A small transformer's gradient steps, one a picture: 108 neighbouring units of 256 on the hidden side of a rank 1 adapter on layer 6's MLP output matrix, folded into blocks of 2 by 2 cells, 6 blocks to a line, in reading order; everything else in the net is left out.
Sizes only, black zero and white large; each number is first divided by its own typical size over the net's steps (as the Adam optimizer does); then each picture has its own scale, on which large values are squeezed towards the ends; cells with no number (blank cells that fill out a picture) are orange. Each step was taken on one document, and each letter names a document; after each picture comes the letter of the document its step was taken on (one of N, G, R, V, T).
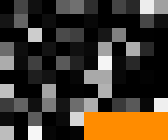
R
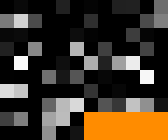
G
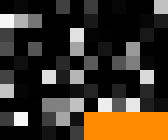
G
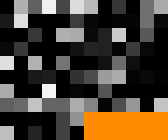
R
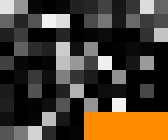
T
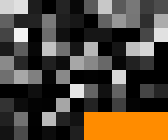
T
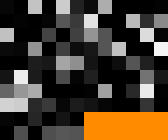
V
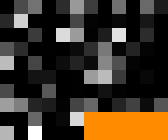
R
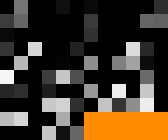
G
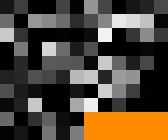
T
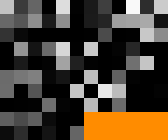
T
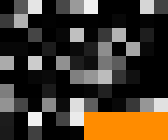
R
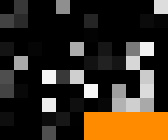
G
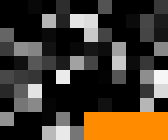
V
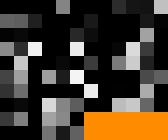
G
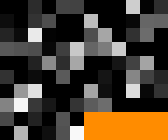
V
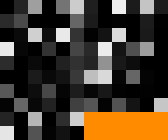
R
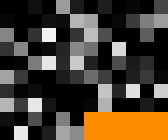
V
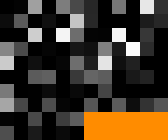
R
